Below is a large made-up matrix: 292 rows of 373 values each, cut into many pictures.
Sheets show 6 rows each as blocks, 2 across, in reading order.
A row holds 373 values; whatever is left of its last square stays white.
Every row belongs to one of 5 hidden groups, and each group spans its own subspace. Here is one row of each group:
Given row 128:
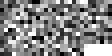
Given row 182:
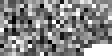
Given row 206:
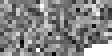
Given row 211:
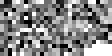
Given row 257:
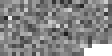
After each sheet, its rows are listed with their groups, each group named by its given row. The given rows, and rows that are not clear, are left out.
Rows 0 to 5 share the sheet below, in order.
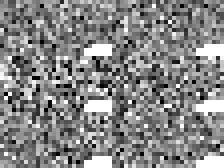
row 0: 182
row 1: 182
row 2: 211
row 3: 206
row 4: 257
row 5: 211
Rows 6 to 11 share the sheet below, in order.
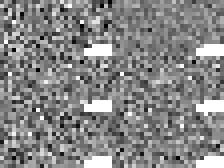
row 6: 257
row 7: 206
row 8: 257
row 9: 257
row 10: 182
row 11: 211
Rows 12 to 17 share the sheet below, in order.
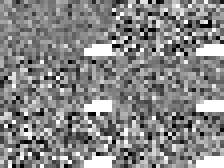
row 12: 211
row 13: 128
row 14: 182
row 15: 182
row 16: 211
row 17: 182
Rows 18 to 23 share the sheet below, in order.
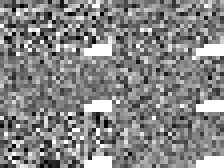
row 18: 206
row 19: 206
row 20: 182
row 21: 206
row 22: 206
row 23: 182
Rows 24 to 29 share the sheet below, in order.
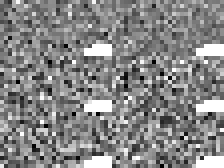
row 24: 211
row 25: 182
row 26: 182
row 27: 182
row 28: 128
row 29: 206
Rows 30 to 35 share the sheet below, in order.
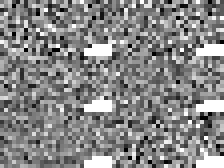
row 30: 206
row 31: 206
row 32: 128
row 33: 257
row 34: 206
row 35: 206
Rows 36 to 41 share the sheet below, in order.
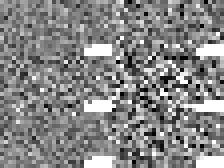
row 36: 257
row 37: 211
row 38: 206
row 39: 128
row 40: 128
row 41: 182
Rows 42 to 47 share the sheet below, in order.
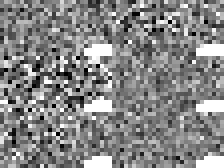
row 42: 206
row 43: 182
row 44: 128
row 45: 257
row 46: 182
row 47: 211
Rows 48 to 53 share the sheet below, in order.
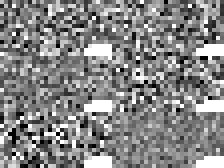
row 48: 206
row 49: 206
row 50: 257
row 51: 211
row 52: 182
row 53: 206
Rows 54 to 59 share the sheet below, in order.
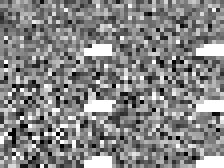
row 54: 211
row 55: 128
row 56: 206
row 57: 182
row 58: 182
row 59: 257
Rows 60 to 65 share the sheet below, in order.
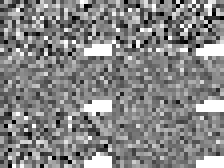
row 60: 128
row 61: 206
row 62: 128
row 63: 211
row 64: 211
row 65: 206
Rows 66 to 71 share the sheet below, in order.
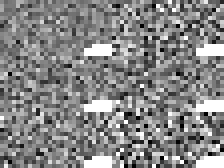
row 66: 182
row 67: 128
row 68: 257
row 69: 128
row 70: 128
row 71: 211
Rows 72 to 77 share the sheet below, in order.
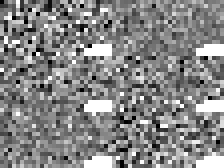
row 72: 257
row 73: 182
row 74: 182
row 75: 211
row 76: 211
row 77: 206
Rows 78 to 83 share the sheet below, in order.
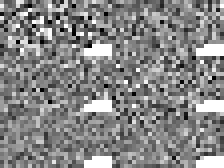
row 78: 182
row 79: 257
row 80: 206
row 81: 206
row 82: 128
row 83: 128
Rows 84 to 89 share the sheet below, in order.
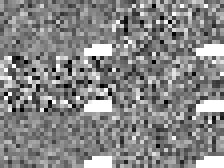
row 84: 182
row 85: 182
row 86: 211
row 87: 182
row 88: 206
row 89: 257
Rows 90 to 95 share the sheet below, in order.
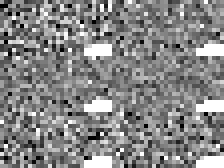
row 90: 257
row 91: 211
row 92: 211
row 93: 211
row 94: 128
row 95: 211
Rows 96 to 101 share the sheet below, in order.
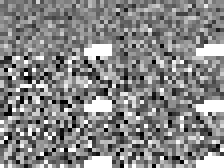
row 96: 128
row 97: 206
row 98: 211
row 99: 182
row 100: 128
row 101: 211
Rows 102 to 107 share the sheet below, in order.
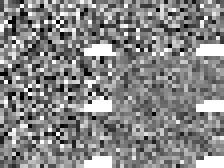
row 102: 182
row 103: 206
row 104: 128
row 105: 182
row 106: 182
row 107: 211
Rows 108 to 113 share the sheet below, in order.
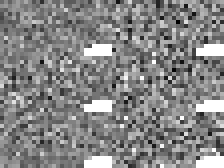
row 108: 211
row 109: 128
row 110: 182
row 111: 182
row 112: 182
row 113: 206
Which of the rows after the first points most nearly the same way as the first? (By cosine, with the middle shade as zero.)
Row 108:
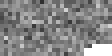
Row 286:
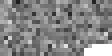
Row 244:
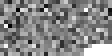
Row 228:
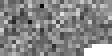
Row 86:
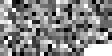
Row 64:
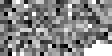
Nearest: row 244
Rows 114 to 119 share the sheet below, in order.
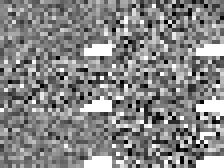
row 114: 206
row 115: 182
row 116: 128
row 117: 128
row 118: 257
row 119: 257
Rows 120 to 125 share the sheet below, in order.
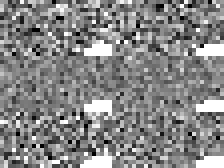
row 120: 128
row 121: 257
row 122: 128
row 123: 211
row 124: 206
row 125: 257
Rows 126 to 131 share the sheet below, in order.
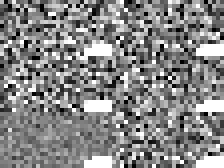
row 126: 206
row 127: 211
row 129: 182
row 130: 257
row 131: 211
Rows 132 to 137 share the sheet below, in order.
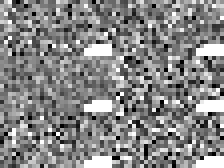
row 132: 211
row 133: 182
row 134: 182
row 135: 211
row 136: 182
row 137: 128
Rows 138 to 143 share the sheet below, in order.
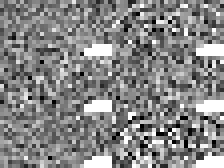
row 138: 206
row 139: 182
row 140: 182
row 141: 257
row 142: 206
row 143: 182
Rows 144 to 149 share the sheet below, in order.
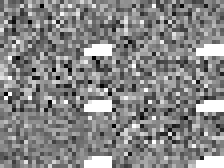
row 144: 182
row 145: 182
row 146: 211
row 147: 128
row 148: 206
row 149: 182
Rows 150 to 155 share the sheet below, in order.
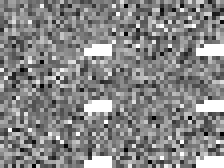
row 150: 182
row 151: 206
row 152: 182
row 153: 211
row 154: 257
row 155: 206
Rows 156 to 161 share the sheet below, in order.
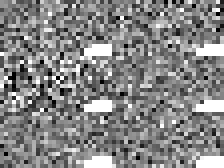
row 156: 206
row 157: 257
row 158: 182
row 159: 128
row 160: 257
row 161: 206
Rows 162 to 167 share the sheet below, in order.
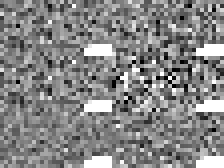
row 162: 182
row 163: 257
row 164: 182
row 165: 182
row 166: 128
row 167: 206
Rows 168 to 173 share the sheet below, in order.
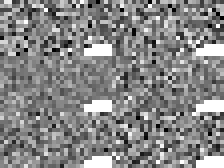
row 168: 206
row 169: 128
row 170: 182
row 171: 182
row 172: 128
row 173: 206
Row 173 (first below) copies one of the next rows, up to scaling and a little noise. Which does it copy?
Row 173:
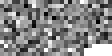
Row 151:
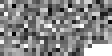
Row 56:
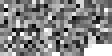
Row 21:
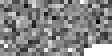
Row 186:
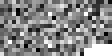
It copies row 21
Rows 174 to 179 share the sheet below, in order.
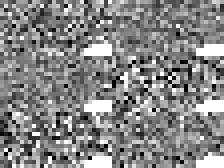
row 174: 206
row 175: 257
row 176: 206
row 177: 182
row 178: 211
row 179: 211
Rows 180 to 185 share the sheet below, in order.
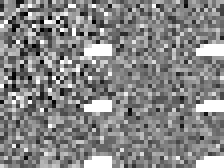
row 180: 182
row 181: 128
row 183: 206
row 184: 206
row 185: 211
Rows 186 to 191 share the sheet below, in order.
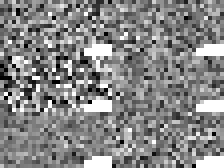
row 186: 206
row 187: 206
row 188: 211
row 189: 211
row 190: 257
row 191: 128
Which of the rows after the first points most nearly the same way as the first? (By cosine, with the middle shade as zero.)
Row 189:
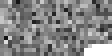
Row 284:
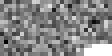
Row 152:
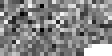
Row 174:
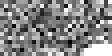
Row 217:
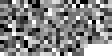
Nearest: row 152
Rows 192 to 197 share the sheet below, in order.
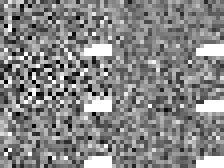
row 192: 128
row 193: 211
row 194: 128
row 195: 206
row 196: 211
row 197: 257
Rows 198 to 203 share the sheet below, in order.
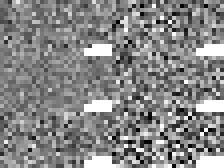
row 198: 211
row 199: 182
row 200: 206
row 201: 128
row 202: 128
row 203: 206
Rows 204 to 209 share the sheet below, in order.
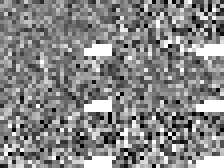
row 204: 211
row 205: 257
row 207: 211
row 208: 257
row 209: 182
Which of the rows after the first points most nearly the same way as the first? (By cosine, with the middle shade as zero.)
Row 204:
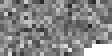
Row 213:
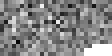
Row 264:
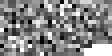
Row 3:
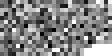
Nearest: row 213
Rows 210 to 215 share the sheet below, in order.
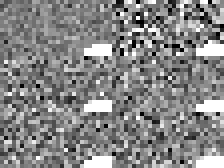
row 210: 257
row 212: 206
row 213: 182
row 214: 128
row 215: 206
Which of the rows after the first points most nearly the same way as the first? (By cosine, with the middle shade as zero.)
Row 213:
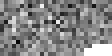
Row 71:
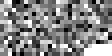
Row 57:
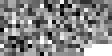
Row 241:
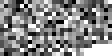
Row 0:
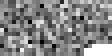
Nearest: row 57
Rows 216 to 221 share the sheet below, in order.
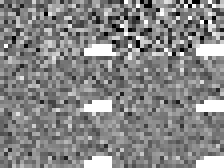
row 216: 206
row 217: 206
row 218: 128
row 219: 211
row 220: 211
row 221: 211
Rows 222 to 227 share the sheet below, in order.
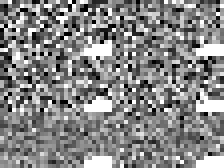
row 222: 128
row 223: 257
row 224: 211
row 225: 206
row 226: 128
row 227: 211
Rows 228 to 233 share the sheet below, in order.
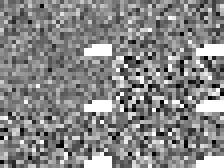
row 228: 182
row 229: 128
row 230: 206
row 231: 211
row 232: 128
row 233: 182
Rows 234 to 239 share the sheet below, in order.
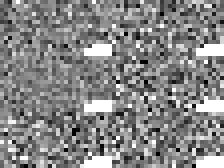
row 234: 211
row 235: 206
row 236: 257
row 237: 128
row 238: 206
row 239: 128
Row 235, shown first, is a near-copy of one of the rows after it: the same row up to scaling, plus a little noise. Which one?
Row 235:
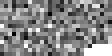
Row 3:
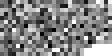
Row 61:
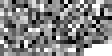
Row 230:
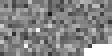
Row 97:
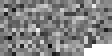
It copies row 230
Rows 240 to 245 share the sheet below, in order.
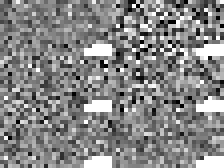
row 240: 211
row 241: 128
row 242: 257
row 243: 211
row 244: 128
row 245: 211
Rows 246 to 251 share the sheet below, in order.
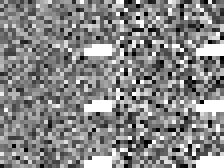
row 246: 128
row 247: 211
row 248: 128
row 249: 257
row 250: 206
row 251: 128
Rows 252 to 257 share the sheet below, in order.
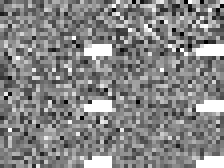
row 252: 128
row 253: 128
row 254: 211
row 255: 206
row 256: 257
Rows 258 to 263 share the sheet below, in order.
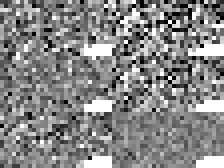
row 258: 206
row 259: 182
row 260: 211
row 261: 182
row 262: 182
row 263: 182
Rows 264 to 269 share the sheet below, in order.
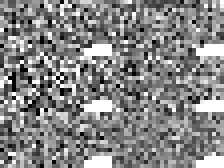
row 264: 182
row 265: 257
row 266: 182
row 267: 128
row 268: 128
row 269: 128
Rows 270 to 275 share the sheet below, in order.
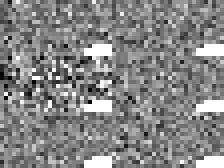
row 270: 211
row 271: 128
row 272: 211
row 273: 182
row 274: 128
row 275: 206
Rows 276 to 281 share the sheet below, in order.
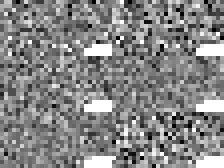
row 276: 211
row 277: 211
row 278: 206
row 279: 206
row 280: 257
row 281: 182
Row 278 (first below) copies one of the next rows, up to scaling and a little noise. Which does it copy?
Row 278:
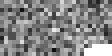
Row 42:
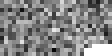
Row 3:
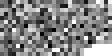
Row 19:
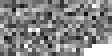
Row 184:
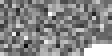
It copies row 42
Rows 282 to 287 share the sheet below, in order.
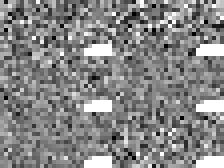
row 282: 128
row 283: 182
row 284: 257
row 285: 211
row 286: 211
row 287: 182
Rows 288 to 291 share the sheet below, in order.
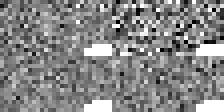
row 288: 257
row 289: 128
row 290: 182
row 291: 257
